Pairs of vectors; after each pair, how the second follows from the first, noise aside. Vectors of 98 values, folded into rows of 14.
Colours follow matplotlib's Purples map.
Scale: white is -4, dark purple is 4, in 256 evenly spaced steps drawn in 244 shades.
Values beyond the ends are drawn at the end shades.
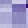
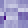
wrapped around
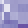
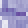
wrapped around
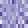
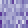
sign-scrambled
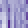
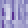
wrapped around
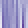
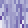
sign-scrambled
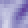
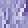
sign-scrambled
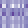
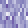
shuffled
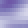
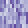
shuffled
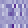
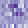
sign-scrambled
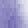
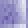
wrapped around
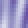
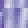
wrapped around
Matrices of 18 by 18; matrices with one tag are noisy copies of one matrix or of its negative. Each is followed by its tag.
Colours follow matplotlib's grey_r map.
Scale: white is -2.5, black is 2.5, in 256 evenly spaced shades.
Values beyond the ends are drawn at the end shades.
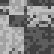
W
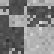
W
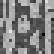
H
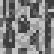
H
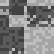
W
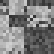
W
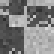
W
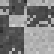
W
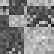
W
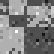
W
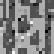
H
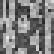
H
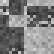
W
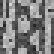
H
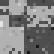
W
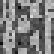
H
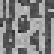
H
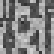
H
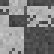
W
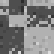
W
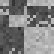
W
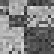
W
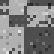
W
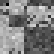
W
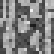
H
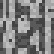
H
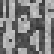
H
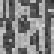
H
